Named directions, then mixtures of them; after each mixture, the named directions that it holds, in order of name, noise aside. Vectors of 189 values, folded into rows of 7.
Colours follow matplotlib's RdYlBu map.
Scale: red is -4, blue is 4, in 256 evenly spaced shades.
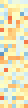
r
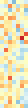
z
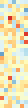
r, z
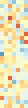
r, z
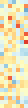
r, z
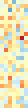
z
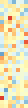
r, z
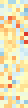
r, z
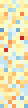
r, z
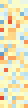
r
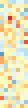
r, z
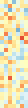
z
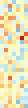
z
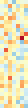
z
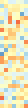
r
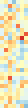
z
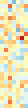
z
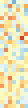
z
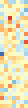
r, z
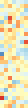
r, z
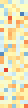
r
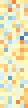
z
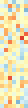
z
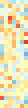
r, z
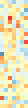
r, z
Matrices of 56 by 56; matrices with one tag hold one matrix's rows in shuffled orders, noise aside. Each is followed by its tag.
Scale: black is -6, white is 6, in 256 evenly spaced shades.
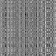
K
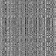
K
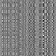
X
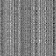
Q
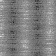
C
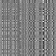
X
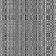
K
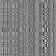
X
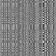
X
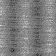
C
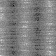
C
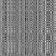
K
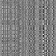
X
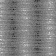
C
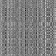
K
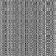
K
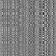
X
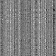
Q
